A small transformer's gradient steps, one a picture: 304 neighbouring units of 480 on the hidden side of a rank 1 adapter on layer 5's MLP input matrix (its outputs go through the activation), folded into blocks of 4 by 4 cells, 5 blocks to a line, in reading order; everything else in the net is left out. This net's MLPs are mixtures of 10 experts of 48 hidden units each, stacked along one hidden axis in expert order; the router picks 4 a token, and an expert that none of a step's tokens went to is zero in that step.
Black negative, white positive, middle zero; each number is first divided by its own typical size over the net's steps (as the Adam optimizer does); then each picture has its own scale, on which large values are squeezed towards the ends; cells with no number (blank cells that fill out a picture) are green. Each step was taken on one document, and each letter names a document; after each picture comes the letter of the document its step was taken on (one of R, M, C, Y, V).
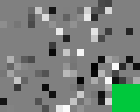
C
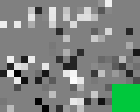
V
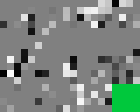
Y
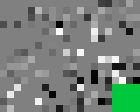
C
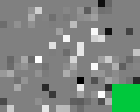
C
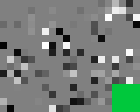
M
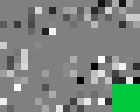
C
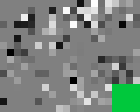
Y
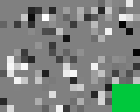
V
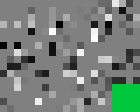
C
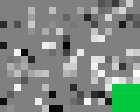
M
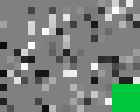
Y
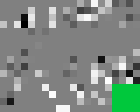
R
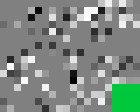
V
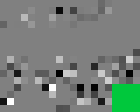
R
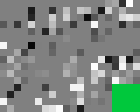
V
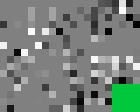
M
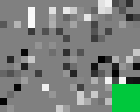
R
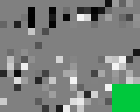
V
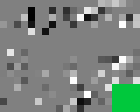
Y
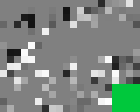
Y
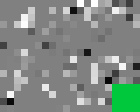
R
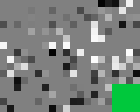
M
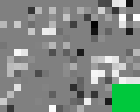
M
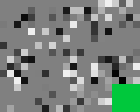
Y
